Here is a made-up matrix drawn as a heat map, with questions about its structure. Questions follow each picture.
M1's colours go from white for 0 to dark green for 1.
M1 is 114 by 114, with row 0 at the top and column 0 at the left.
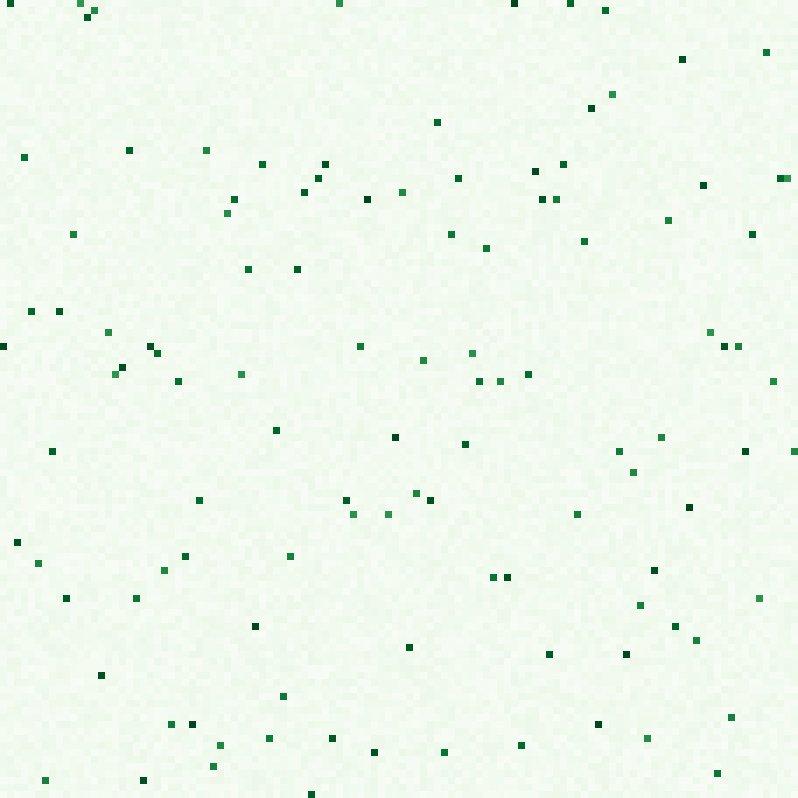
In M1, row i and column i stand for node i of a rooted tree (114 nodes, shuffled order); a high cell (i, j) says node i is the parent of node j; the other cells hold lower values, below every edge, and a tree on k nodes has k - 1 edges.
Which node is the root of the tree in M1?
54
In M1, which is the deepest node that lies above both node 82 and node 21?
49
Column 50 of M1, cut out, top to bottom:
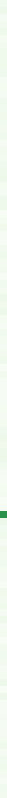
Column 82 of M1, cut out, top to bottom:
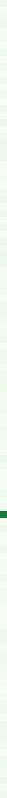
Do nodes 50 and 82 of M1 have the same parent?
yes
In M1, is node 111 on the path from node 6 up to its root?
yes
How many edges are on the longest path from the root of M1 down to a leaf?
8
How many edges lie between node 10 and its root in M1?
4
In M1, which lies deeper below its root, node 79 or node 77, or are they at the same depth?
the same depth
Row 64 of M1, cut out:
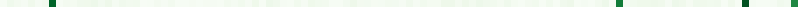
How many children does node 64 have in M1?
4
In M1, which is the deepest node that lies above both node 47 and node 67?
49
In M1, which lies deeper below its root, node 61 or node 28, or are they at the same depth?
the same depth
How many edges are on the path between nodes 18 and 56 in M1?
8
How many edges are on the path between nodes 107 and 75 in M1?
2
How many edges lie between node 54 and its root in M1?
0
